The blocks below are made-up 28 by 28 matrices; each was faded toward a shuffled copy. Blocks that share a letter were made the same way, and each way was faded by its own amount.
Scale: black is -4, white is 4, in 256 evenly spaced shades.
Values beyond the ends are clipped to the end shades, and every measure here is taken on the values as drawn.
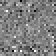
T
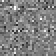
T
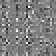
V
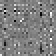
V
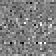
T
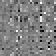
V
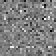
T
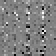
V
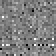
T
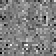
T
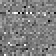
T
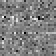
T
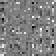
V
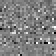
T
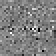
T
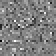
T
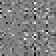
V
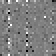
V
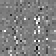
V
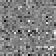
T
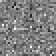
T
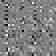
V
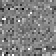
T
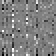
V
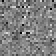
T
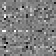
T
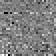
T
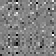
V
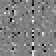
V
